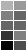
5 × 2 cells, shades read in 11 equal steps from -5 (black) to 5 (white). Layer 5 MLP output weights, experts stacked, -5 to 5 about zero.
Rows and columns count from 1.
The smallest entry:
-5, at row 5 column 1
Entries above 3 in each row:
0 0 0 0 0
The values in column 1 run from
-5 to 2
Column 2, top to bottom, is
1 -1 -1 0 -2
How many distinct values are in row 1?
2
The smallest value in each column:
-5 -2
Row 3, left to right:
-1 -1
